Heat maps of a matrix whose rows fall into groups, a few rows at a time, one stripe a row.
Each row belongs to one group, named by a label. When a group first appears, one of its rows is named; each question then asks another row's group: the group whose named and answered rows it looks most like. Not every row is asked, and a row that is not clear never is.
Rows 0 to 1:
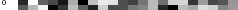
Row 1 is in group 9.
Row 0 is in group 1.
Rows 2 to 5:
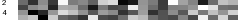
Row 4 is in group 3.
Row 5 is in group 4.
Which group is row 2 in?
3
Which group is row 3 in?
9
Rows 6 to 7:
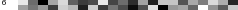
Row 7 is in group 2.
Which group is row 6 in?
3
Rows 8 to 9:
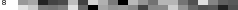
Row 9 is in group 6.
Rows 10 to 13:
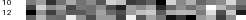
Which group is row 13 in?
2
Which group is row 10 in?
3
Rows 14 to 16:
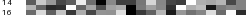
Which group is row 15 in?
3
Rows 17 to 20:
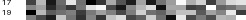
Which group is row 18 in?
4
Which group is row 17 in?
3
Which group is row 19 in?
4
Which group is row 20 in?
3
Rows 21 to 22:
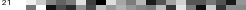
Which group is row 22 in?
1
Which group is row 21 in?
6
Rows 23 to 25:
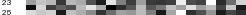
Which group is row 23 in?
6
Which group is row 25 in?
6
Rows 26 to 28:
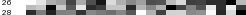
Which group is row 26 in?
6
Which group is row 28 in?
4
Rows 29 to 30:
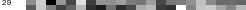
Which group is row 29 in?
1
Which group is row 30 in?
9
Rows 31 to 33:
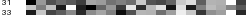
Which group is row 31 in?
4
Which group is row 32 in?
2
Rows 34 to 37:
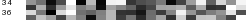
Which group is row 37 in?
2
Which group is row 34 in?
3
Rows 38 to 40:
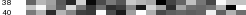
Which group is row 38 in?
9
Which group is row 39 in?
2
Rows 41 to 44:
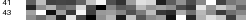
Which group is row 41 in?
4
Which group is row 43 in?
1
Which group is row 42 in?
9
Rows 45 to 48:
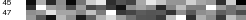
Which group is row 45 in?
4
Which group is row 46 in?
9
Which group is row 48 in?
3
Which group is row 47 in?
6
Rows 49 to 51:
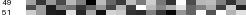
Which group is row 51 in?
3
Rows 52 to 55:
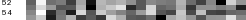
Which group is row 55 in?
3
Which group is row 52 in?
1
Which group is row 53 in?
1
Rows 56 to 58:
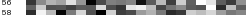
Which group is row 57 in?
4
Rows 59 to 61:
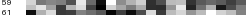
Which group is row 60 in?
6
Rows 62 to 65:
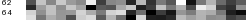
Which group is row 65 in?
6
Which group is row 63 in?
2
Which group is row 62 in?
6
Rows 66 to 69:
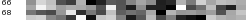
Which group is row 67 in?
6
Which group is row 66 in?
9
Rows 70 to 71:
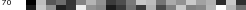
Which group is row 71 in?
9
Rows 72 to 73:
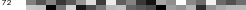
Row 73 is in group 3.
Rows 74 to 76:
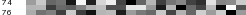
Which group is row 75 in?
4
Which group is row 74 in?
1
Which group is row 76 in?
2
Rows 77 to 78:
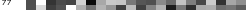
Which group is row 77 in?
1
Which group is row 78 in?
2
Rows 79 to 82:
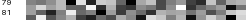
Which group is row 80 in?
6
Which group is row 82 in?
2
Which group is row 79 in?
1
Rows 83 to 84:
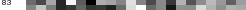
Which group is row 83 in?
2
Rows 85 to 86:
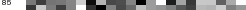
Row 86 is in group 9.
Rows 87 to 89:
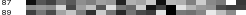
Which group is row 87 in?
4
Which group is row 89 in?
2
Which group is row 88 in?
6
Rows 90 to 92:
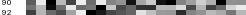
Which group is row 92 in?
9
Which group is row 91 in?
3
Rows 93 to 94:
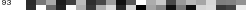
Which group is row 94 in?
2
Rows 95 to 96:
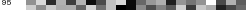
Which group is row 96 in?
6
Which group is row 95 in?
1
